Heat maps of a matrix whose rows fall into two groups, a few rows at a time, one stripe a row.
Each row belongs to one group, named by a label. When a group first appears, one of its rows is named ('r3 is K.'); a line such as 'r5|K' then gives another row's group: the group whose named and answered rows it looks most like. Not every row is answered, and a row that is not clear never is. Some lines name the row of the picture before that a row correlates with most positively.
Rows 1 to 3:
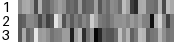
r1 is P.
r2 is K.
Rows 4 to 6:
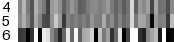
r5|K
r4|K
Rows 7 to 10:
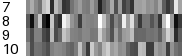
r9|K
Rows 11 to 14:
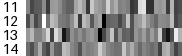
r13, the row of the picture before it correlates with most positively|7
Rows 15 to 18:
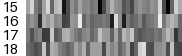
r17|K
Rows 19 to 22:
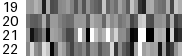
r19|P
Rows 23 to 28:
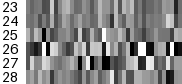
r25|P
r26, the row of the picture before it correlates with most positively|20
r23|K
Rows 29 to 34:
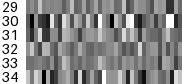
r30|K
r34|P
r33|K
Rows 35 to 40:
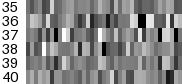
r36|P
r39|K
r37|K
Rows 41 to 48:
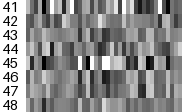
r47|P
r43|P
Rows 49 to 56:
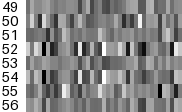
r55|K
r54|P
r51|K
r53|P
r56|P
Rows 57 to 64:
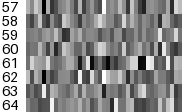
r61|P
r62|P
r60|K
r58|K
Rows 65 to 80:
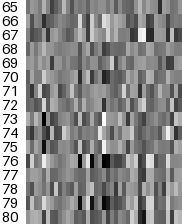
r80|P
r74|K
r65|K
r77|P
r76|P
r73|P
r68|P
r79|P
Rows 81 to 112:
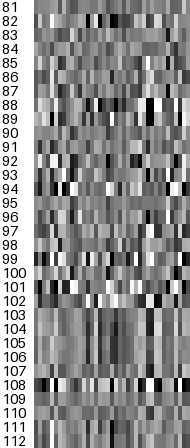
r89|P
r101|K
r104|P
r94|K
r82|P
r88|P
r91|K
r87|K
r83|K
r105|P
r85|K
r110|P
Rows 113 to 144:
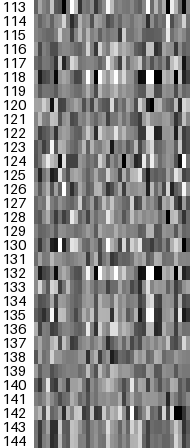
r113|K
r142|K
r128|K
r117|K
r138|P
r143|K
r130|K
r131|P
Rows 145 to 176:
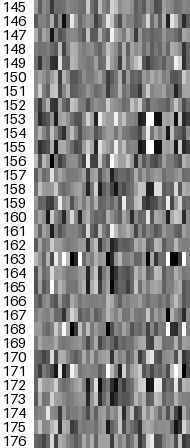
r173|P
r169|P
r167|K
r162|P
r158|P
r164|P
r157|P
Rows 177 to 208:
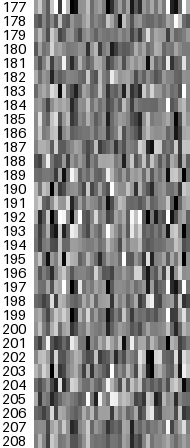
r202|P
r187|P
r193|K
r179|K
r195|K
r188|K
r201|K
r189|K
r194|K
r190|P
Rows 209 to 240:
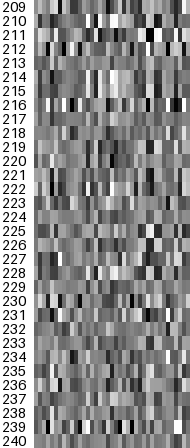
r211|P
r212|K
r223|K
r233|P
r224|P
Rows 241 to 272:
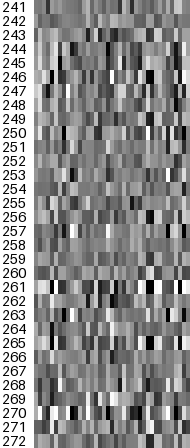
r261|P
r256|P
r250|K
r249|P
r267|K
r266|P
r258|K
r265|P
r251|K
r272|P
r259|P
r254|K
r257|K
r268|K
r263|K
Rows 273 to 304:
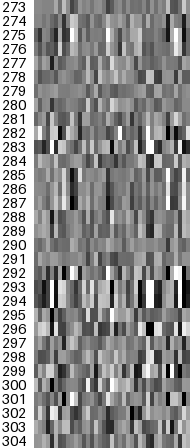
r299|K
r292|K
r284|P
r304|P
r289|P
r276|K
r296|P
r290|K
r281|K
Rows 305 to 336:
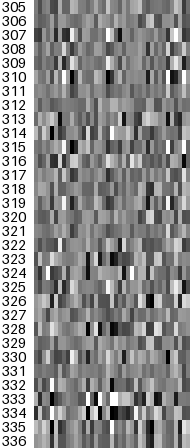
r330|K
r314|P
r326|P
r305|K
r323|P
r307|K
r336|P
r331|K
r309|K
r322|K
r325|K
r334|P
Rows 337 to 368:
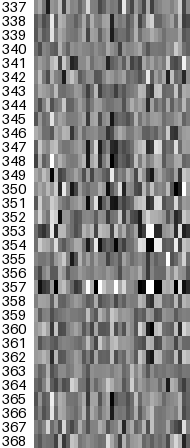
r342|K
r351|P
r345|P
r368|K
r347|P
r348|P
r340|K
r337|K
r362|P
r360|P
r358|P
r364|K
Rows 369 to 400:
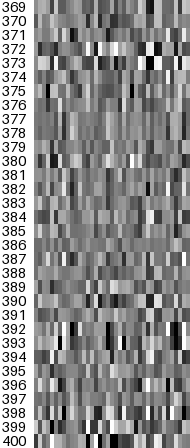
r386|K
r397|K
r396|K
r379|P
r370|P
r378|K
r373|P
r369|P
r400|P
